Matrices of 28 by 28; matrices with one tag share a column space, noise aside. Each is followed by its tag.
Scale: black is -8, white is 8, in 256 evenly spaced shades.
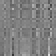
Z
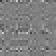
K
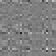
K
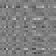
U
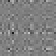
K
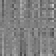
Z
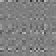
K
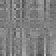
Z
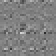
K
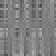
Z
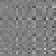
U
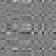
K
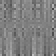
Z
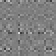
K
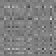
U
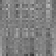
Z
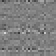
K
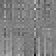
Z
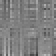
Z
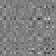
U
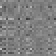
U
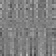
Z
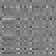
U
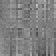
Z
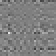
K
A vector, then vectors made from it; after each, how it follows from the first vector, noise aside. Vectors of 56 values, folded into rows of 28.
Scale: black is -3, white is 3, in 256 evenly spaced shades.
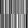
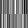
wrapped around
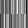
wrapped around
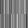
shrunk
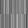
shrunk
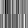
wrapped around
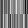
wrapped around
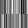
wrapped around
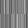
shrunk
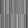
shrunk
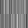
shrunk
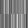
shrunk
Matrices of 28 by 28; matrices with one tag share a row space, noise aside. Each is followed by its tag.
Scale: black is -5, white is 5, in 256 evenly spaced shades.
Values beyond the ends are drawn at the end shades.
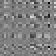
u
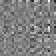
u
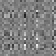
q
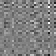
u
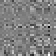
u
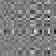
u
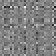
q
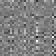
q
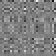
q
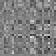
u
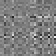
u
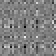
q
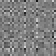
q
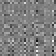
q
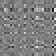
q
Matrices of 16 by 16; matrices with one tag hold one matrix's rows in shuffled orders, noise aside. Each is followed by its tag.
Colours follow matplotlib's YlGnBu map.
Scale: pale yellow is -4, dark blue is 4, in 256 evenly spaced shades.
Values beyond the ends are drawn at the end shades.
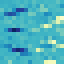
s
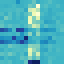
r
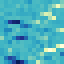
s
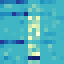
r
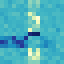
r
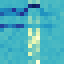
r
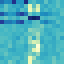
r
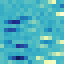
s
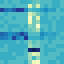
r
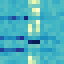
r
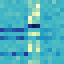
r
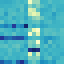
r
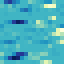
s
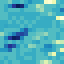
s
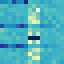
r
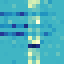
r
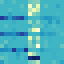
r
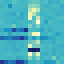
r
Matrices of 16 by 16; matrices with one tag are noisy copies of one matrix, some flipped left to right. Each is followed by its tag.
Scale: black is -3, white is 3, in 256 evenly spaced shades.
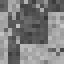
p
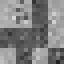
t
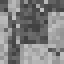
p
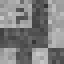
t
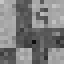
t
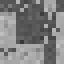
p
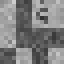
t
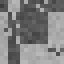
p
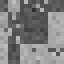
p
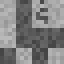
t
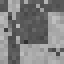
p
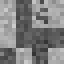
t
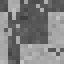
p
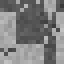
p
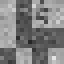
t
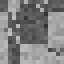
p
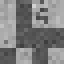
t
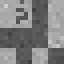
t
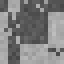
p
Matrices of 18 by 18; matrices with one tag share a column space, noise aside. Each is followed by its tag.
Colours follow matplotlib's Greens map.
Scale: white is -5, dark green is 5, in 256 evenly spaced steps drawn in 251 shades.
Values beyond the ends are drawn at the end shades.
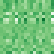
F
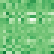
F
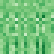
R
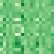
R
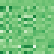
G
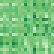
R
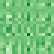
R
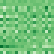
G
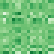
F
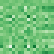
G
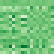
G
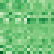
F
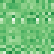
F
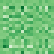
G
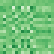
G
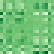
F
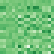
G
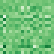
G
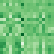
R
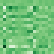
G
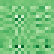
G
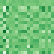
G
